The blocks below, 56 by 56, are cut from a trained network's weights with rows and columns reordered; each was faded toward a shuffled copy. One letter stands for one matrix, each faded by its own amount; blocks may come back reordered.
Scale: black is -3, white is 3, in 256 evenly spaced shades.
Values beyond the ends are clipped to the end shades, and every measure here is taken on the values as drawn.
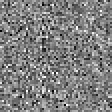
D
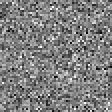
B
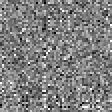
D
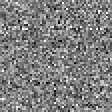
B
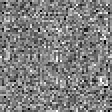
D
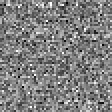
B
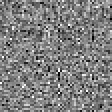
D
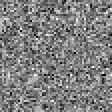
B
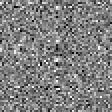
D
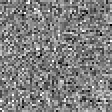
B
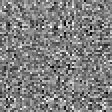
D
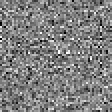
D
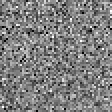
B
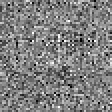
B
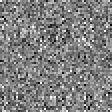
D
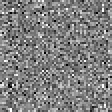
D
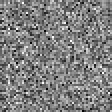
B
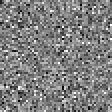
D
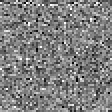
B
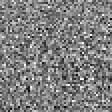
B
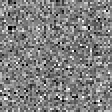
D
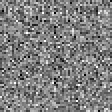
B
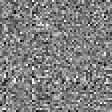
D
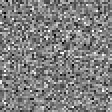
B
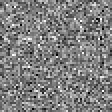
B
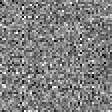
D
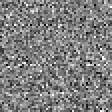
B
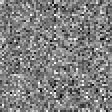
D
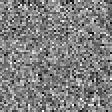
B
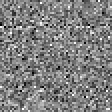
B
